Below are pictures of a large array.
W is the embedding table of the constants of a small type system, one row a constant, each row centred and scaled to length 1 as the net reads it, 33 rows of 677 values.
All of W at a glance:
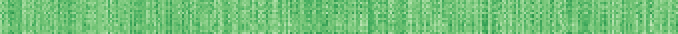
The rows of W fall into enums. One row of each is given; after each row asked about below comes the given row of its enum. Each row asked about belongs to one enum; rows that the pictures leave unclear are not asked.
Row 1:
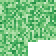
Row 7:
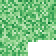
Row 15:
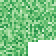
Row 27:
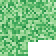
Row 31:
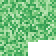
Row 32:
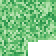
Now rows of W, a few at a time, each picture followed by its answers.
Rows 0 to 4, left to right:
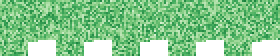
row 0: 32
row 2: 15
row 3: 31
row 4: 7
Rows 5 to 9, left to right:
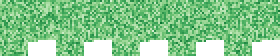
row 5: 32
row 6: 1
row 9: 1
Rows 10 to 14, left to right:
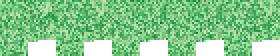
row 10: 32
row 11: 31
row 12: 7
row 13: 7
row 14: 31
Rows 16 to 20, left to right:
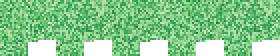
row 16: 15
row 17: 31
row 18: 27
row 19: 7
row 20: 31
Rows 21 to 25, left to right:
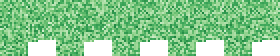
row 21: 15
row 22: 31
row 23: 27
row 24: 27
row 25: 27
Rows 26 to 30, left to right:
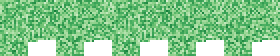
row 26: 1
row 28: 1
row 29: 27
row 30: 27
